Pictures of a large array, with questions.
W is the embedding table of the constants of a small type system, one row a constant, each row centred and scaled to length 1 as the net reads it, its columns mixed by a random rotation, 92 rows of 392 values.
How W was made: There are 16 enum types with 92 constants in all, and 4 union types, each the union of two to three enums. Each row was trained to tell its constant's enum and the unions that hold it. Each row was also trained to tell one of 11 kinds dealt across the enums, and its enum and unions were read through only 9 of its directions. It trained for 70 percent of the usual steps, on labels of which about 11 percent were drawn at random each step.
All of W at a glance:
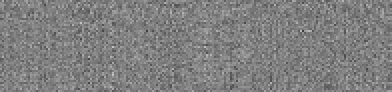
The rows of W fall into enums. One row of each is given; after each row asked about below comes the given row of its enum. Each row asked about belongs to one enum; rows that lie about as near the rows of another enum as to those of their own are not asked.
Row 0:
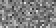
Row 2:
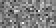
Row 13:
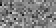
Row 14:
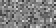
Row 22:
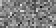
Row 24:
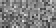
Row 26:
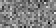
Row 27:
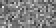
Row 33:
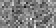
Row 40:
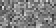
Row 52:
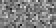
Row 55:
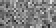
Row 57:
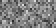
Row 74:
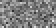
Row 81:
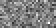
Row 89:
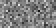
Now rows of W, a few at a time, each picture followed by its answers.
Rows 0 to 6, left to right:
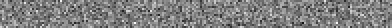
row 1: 14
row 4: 24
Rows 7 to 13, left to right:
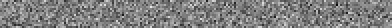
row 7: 24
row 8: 13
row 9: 57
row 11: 33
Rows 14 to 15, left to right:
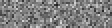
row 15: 27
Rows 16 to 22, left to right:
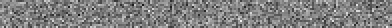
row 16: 74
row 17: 13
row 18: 33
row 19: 26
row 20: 74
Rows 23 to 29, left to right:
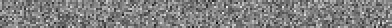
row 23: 26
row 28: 40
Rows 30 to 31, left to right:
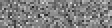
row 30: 40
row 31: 55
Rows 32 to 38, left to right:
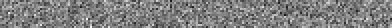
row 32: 14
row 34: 74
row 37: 13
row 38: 33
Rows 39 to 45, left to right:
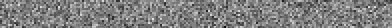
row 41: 52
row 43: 24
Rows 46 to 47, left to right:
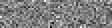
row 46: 74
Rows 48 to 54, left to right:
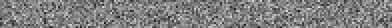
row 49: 26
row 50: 57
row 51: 26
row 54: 33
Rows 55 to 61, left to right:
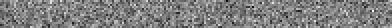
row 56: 14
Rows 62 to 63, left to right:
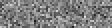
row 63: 13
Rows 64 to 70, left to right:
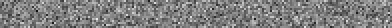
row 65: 52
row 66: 24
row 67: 74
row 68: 27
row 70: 13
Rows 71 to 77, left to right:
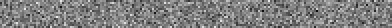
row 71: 52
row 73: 0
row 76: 55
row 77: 89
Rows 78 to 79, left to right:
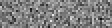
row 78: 55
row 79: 89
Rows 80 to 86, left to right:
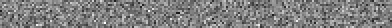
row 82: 33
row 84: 26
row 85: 14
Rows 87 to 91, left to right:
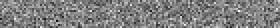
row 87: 89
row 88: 14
